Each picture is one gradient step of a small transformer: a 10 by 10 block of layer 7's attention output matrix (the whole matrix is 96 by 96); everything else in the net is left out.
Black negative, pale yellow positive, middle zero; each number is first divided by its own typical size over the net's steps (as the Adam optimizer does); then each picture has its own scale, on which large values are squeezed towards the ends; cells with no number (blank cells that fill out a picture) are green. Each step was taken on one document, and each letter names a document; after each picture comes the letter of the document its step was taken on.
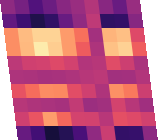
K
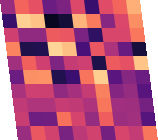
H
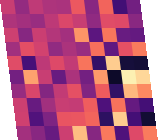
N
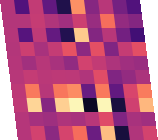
N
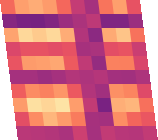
K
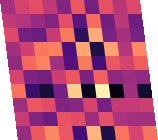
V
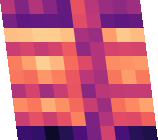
K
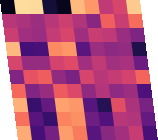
H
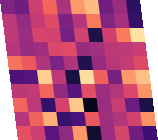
H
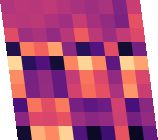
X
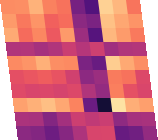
K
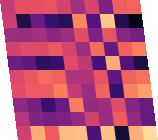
N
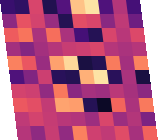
H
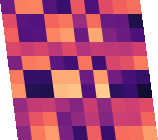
V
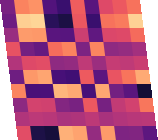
V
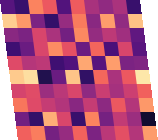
N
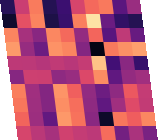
H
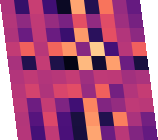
N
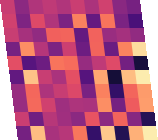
N
